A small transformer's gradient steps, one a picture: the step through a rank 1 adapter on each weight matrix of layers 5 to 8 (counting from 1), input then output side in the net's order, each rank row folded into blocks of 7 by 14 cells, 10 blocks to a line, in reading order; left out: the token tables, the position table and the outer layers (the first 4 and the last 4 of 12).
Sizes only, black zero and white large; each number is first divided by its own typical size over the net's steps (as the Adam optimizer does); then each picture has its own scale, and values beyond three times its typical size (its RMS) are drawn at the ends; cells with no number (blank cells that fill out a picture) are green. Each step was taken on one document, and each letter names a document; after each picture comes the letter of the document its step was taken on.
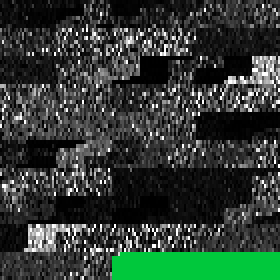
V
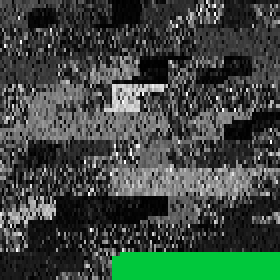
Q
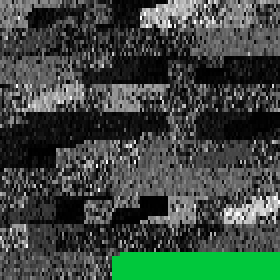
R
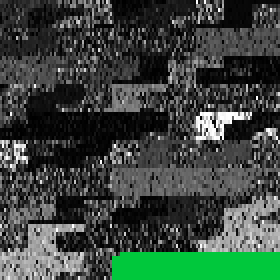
Q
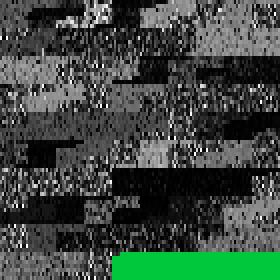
R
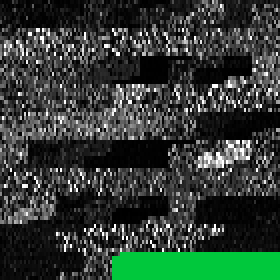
V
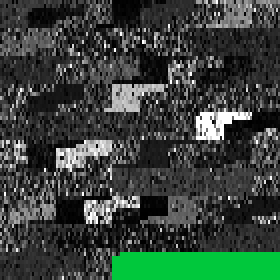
Q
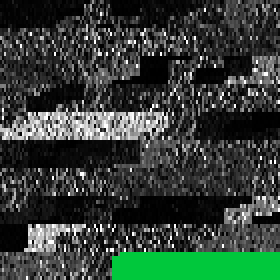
V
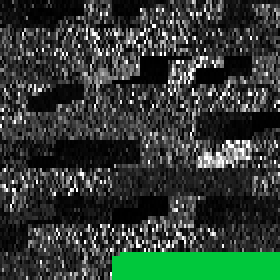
V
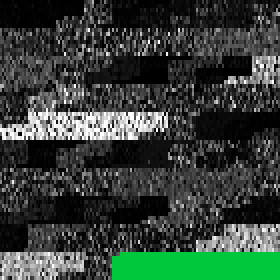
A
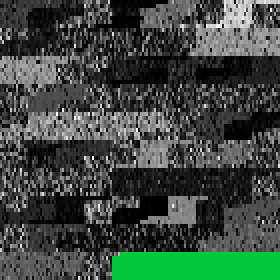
R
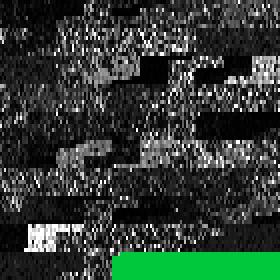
V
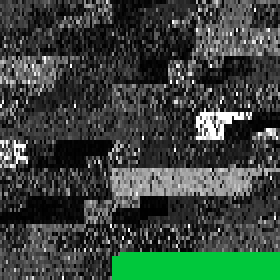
Q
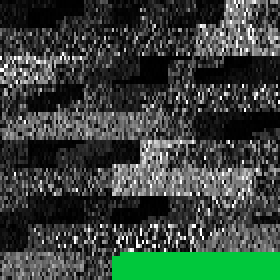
A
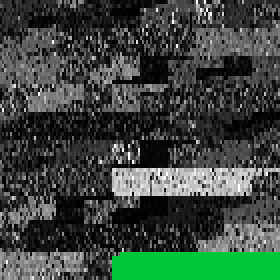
Q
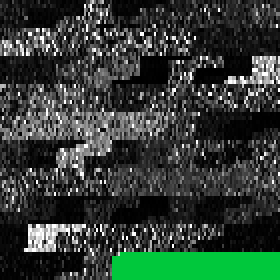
V
